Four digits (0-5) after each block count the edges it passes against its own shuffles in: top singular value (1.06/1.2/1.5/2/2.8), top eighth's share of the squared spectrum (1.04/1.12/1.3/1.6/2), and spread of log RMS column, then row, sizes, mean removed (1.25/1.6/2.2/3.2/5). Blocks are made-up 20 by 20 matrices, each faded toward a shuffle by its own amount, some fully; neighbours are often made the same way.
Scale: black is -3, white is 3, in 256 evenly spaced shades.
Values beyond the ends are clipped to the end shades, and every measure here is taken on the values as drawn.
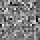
0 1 0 2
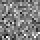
0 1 0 0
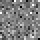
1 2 0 1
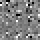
1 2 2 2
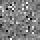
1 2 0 0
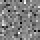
0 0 0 0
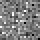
0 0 0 0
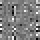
3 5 3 0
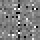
2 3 1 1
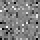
2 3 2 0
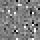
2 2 1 0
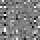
2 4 2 0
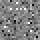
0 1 0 0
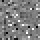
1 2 0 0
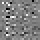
3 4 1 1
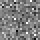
1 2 0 0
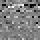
2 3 0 3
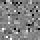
0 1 0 1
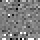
2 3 0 2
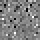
0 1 0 1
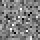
0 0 0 0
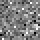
0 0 0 0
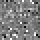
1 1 0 1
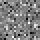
0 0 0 0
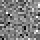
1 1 0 0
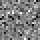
0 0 0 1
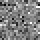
2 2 0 0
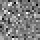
1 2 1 0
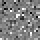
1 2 0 0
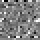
2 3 0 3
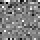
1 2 0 2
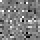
3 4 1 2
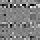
3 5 1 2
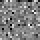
1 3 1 2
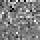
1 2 0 1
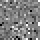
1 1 0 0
